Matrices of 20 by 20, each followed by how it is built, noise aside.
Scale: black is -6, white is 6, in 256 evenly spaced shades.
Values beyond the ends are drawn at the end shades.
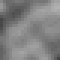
smooth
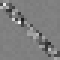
banded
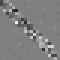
banded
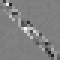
banded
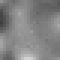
smooth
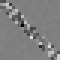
banded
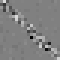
banded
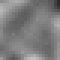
smooth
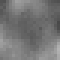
smooth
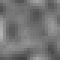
smooth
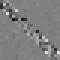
banded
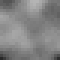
smooth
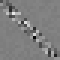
banded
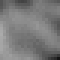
smooth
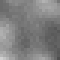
smooth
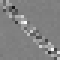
banded
